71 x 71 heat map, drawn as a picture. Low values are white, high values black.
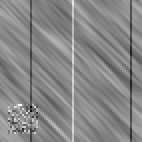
The bottom left is the roughest part. In the bottom left lies a patch that is rougher than the rest. The distribution is heavy-tailed on both sides. No overall slope runs across the table. Columns 16, 37 and 66 differ from the columns beside them.
